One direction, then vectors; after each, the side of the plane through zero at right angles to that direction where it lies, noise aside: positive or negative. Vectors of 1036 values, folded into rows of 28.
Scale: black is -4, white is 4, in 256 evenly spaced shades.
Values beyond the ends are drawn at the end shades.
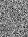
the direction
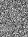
negative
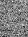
positive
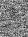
positive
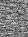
positive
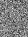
negative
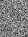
positive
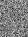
positive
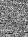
negative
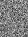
positive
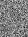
positive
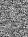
negative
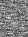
positive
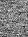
positive
